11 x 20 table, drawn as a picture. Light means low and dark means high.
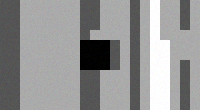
The grain runs up and down. An odd patch, higher than its surroundings, sits in the centre. The centre is the ninth with the highest average.
